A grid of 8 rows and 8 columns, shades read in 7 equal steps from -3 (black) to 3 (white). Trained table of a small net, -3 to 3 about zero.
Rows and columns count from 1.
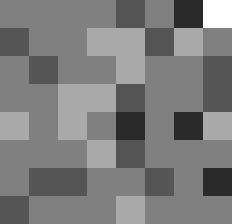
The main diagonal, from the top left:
0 0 0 1 -2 0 0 0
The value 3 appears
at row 1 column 8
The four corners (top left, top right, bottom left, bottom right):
0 3 -1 0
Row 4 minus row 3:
0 1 1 1 -2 0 0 0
